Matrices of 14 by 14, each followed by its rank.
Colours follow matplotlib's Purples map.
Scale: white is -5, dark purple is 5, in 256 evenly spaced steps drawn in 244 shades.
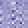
two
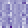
two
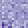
three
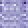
three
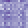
three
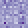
three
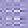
one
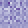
two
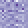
three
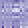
two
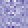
three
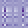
one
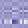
one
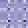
two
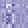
two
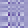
one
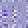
two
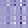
one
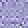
three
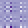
one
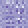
three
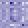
two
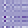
one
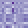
two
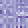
three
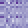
two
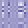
one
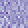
three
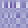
one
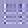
one
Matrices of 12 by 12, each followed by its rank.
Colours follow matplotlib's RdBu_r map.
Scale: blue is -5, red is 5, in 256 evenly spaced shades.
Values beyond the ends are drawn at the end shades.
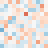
full rank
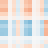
one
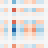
one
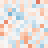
full rank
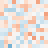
full rank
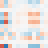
two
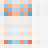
one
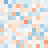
full rank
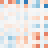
two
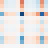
one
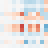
two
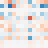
two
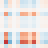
one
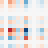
one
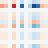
one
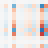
one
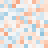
full rank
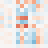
two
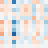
two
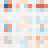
two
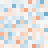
full rank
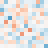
full rank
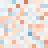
full rank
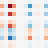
one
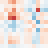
two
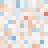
full rank
